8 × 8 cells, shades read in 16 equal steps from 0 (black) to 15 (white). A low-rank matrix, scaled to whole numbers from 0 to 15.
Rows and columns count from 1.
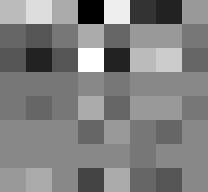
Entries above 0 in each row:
7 8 8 8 8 8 8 8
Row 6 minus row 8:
-1 -2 0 2 -1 1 1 0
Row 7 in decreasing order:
8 8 8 8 8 8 8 7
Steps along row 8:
up down down up down down up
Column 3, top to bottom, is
10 7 5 7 7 8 8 8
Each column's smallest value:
5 2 5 0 2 3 2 6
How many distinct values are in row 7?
2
